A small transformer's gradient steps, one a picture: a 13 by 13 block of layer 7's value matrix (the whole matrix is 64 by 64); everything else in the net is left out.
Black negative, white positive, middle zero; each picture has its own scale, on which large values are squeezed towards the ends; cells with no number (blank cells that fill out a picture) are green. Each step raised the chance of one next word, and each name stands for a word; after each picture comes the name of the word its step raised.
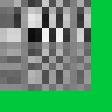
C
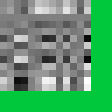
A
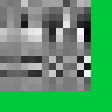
C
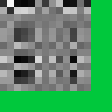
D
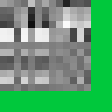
C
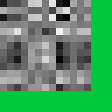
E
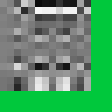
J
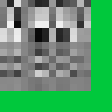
C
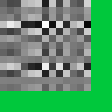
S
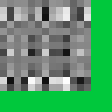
A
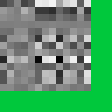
D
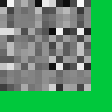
J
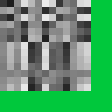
E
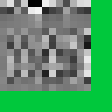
D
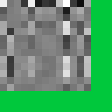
D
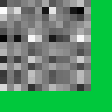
D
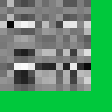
S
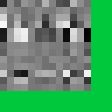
C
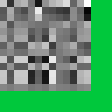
D
